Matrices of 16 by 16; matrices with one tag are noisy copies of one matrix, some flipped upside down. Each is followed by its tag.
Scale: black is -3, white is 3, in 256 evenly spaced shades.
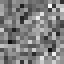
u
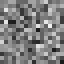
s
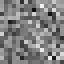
u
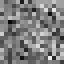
u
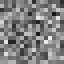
s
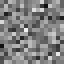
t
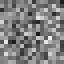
s
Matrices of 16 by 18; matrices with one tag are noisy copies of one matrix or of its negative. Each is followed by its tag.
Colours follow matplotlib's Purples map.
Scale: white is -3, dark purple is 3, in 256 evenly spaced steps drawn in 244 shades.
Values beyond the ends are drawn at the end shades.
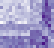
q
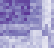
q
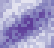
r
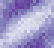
r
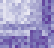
q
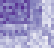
q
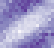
r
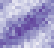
r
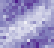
r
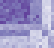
q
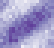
r
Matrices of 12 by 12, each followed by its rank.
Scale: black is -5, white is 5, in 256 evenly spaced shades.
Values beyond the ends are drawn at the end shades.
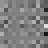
two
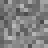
full rank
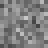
full rank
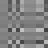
one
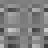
one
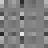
one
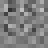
two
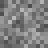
full rank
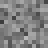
full rank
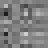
two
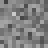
full rank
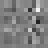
two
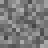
full rank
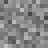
full rank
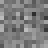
two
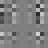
one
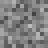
full rank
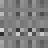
one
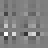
one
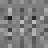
two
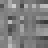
two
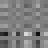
one
